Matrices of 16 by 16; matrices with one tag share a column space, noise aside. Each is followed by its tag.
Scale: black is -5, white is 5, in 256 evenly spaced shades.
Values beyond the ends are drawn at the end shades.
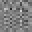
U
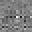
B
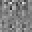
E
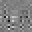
B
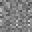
U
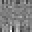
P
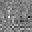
B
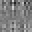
E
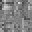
E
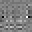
B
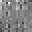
E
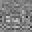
B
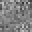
E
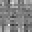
P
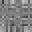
P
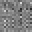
U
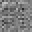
U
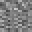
U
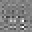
B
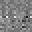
B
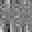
P
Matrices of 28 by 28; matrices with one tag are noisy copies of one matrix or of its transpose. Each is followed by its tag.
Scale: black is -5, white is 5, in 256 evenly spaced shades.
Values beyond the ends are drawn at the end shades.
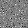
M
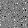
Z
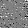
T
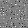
M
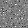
M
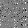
Z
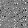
Z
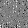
T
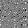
Z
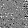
T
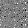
Z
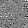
T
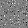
M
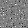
M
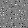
M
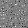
M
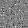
M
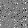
Z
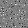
M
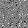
Z
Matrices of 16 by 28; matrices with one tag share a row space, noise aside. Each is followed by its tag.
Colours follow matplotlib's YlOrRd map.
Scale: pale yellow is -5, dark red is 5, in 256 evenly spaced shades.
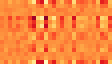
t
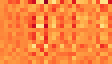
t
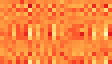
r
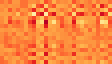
t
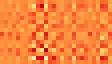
t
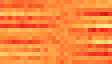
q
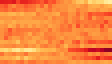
q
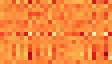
r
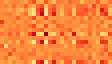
t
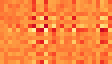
t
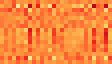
r
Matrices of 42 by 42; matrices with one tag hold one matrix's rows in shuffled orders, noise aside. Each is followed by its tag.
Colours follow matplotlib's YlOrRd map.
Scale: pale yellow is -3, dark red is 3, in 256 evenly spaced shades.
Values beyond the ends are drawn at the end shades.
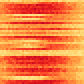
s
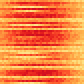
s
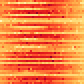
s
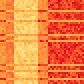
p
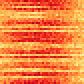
s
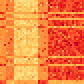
p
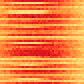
s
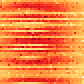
s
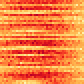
s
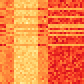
p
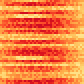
s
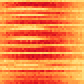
s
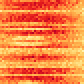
s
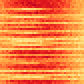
s
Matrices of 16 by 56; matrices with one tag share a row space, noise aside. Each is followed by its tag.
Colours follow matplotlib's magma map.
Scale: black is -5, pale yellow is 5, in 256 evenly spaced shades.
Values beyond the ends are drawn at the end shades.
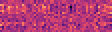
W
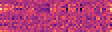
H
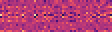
W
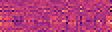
H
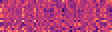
W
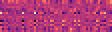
W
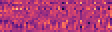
H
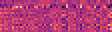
H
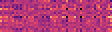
H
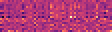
W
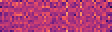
H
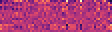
H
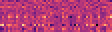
W
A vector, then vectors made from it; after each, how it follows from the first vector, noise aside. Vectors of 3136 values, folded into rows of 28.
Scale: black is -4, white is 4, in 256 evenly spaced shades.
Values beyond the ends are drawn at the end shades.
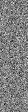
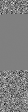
partly zeroed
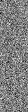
wrapped around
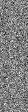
negated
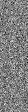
negated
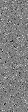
partly zeroed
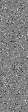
partly zeroed
